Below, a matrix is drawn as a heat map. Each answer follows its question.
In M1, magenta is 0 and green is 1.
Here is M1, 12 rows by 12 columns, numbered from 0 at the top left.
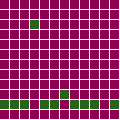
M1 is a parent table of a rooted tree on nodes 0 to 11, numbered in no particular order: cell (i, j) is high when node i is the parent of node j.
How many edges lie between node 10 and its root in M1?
0
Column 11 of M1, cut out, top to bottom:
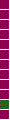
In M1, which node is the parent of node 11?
10
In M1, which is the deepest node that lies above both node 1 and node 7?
10
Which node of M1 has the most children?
10
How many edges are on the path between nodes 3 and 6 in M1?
4
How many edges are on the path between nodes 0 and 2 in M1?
2
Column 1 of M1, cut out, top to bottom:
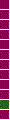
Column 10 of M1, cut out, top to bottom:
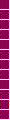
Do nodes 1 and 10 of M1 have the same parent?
no
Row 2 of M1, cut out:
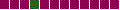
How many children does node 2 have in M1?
1
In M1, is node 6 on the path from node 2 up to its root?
no
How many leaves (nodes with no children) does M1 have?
9
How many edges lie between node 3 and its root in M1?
2
